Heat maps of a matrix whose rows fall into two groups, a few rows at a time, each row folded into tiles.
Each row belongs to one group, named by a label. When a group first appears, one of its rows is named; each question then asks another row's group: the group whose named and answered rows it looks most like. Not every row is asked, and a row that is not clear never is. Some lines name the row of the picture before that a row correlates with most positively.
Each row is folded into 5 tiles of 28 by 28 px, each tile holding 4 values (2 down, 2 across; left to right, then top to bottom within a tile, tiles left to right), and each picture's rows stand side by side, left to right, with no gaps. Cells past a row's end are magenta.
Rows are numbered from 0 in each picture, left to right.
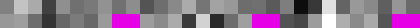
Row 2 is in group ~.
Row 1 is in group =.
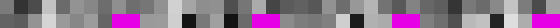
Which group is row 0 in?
~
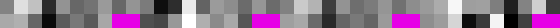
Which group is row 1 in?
~
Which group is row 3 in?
=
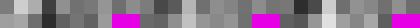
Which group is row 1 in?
~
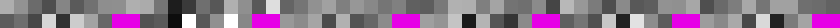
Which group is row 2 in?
=
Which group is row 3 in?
=
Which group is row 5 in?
=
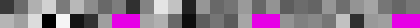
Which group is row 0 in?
=
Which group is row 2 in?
=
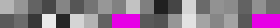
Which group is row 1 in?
~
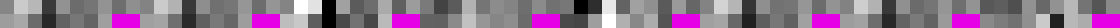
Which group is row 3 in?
~
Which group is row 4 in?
~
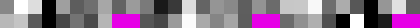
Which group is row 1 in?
~
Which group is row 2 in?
=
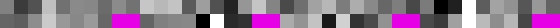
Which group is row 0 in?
~
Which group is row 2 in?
=
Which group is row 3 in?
~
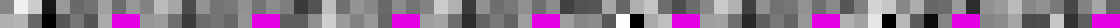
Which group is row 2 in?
~
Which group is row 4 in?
=
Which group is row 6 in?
=
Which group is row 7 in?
=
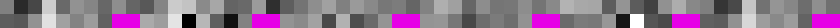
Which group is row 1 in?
=
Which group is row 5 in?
~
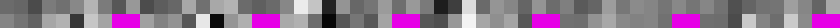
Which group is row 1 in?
=
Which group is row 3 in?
~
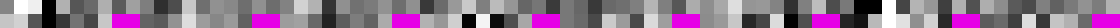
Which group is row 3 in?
=
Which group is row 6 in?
~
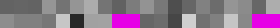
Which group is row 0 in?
=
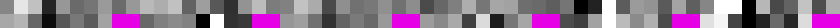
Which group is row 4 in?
~
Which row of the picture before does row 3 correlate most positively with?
0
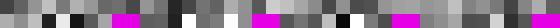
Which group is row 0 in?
=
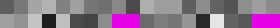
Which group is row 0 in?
=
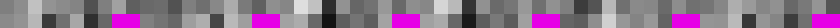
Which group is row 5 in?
=
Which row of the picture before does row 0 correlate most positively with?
0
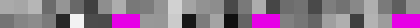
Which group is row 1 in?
=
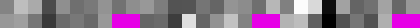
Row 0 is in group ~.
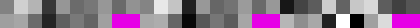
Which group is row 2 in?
=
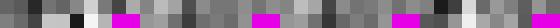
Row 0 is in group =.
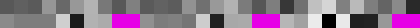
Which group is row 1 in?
=
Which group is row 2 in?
=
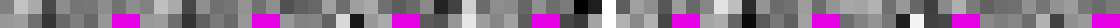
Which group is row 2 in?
=
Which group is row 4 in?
~
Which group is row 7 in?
=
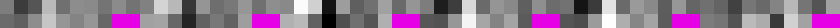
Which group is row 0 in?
~
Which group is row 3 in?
~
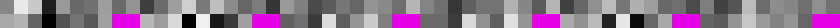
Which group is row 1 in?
=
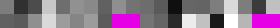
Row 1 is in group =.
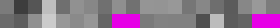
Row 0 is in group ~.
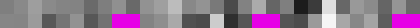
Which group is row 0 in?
=
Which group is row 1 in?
=
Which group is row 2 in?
~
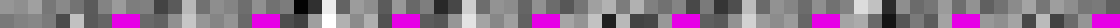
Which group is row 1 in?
~
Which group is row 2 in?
~
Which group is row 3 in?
~
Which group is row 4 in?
=
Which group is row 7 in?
=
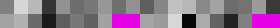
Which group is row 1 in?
=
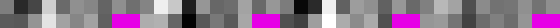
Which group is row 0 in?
~
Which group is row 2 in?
~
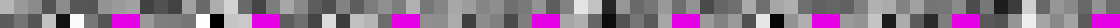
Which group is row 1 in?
=
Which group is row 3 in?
=
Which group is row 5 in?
=
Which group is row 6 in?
=
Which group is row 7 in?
~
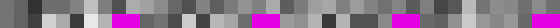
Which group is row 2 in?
=
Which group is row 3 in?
~
